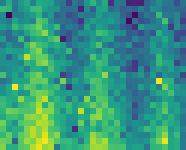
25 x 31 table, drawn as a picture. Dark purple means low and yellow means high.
The bottom left is the ninth with the highest average. The top right is the ninth with the lowest average. The field climbs toward the bottom left. No single row or column stands out from its neighbours. Stripes running up and down repeat 3 times from left to right.
